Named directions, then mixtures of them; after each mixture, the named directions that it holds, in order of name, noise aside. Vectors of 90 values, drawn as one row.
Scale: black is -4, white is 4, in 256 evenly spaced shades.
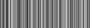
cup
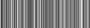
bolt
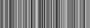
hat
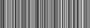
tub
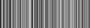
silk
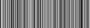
bolt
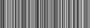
tub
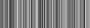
hat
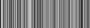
bolt, silk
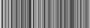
silk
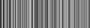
silk, tub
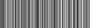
tub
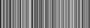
silk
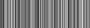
cup, tub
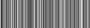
bolt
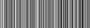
tub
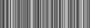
cup, tub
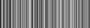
silk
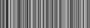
cup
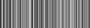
silk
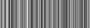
cup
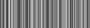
cup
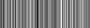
silk, tub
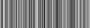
hat, silk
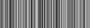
hat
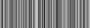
hat, silk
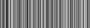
cup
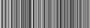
silk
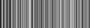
silk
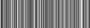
bolt
